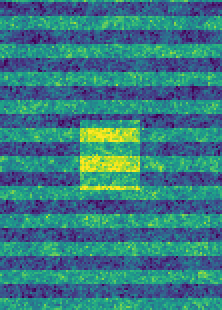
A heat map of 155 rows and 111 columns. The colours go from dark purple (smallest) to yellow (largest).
Slope: none. Ninth with the highest average: centre. Stripes: horizontal, repeating 11 times. Odd patch: higher, in the centre.
